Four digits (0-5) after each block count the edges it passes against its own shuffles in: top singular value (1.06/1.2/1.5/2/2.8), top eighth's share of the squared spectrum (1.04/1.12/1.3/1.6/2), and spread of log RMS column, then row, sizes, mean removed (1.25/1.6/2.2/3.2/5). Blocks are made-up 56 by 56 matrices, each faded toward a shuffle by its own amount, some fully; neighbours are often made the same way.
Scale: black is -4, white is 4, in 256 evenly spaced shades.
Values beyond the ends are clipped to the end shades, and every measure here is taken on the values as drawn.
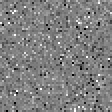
0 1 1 0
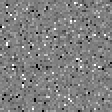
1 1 0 0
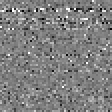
2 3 0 2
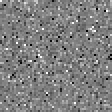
1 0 0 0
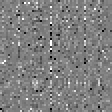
3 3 2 0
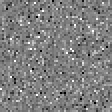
2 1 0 0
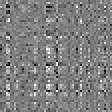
5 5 3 3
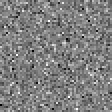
2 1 0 0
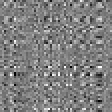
5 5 3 3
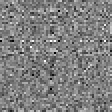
4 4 2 2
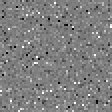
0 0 0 0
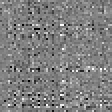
4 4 3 3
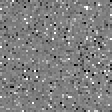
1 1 1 0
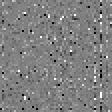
3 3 1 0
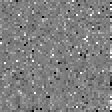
3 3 0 0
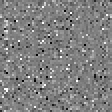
3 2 1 0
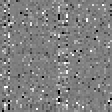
3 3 2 1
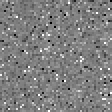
1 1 0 0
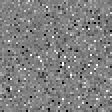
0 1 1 0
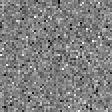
0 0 0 0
